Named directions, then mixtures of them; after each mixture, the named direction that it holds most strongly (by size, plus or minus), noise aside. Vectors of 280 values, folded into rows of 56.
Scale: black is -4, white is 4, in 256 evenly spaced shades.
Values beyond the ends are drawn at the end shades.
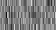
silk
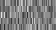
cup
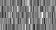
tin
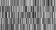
silk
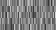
silk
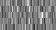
tin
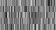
silk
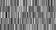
cup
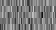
tin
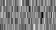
tin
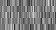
silk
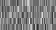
tin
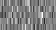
tin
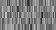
tin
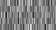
cup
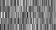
cup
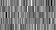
silk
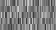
cup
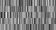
cup
